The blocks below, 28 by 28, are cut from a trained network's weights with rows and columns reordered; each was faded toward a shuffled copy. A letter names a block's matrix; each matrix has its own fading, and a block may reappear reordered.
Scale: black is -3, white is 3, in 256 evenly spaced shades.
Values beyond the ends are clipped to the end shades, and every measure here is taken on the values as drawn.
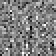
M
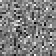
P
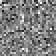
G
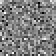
P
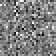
P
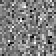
P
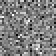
M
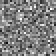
G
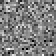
G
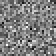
G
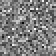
G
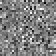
P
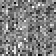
M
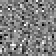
P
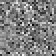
P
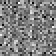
P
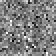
M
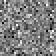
P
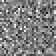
G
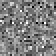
M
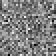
G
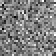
G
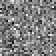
G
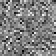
P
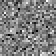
G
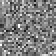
G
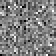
M
